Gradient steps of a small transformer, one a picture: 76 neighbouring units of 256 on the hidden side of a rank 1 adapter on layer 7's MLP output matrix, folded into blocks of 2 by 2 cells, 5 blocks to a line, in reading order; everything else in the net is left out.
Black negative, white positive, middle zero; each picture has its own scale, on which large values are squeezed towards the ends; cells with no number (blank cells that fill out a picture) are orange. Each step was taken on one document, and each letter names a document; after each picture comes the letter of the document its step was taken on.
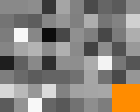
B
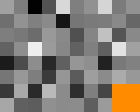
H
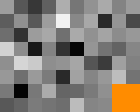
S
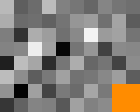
S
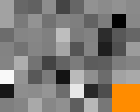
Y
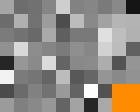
Y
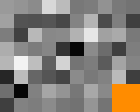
S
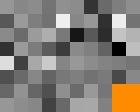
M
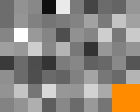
B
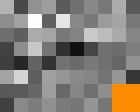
S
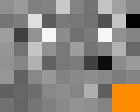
B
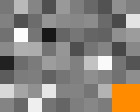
B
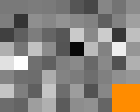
M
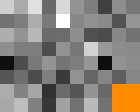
H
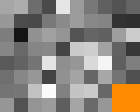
B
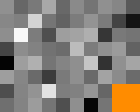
B
